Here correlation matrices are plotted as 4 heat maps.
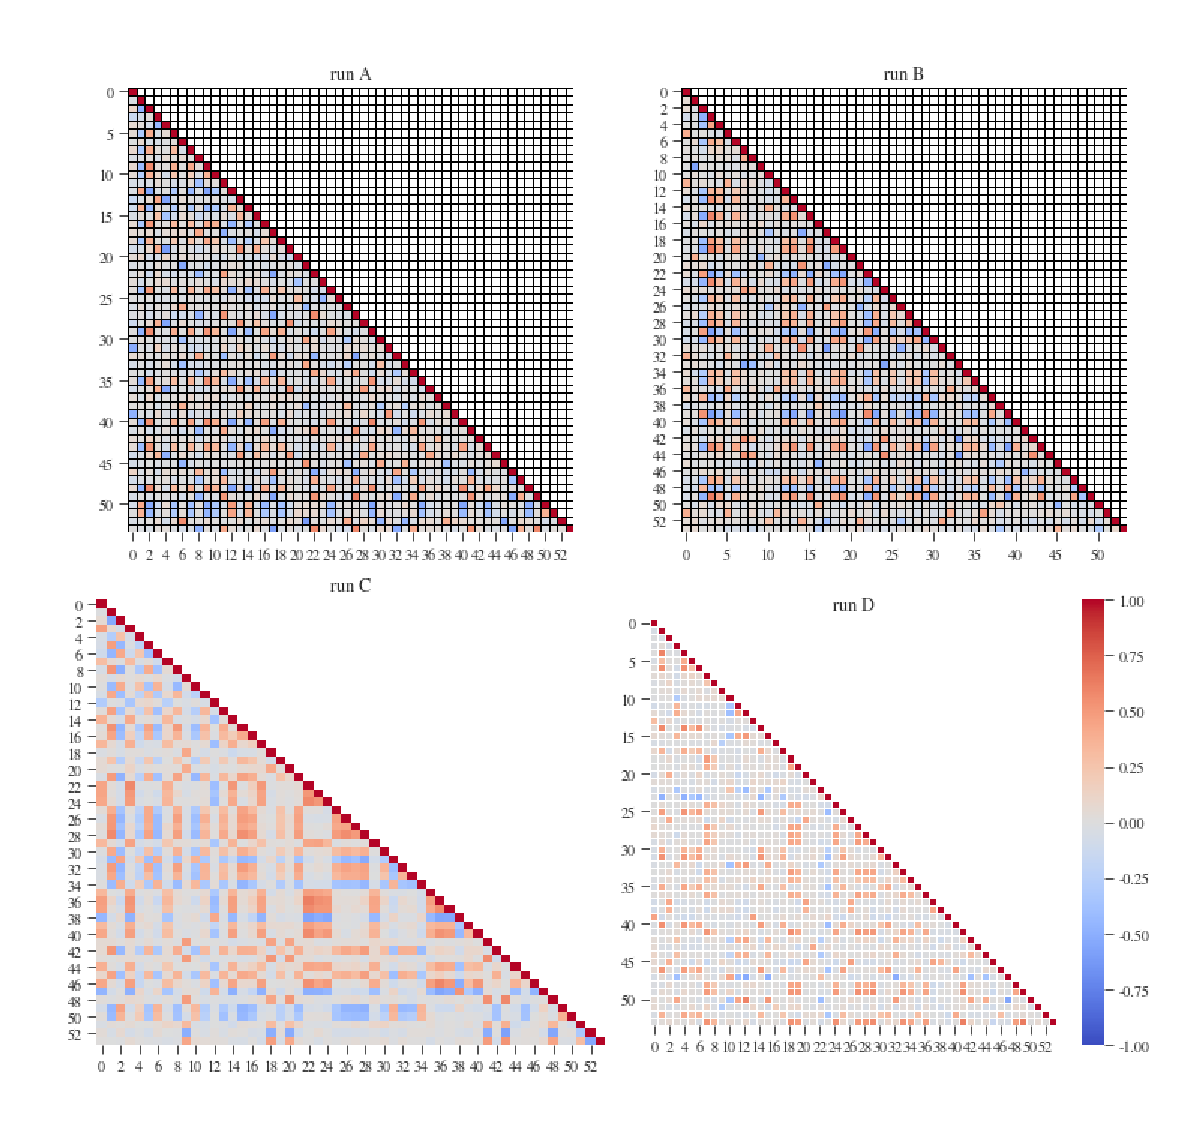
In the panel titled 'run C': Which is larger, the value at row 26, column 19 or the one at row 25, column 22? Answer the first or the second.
the first
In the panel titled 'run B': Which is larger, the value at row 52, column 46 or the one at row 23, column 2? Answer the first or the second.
the first
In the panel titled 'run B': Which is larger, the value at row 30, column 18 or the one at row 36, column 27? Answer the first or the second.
the first
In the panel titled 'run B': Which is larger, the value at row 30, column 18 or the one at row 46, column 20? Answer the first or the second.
the first
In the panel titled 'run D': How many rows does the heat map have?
54
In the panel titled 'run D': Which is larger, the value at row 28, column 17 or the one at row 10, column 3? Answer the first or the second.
the first
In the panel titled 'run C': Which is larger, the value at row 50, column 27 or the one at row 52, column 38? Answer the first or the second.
the second
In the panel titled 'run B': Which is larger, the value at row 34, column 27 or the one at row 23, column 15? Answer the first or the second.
the second
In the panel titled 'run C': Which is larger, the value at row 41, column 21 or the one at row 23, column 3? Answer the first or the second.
the second
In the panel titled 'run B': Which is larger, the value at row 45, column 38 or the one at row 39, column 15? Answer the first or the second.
the first
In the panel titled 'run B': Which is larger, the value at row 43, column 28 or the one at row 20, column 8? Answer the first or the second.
the first
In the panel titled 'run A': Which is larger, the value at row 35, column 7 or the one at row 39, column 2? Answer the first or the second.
the first
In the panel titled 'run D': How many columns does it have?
54
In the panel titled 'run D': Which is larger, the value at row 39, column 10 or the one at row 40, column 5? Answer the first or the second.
the second
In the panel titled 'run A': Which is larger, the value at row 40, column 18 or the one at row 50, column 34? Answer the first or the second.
the first
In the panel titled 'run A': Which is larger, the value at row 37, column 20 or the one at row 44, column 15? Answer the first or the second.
the second
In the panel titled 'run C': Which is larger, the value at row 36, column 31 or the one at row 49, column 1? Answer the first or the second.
the first
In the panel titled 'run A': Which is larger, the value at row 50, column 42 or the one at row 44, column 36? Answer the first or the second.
the second
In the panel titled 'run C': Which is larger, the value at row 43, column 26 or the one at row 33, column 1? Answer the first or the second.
the second
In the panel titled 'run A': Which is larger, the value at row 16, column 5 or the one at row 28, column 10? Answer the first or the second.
the first
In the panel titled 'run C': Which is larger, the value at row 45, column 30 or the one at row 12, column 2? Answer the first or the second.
the first
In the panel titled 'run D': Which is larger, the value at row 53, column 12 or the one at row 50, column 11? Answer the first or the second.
the second
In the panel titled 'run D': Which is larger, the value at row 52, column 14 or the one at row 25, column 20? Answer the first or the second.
the first
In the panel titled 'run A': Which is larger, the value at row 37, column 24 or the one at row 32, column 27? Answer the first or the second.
the first
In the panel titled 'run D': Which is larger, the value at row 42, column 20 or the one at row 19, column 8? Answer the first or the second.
the second
